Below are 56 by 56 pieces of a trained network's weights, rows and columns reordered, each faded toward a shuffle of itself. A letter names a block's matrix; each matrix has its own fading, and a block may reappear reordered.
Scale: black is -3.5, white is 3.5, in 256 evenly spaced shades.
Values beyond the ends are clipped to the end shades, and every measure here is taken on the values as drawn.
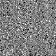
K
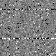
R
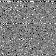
R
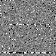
R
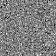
K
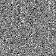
K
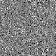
K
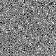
K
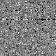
R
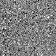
K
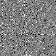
R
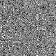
K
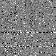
R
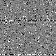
R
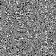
K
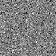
K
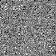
K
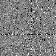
R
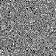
K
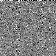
R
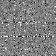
R
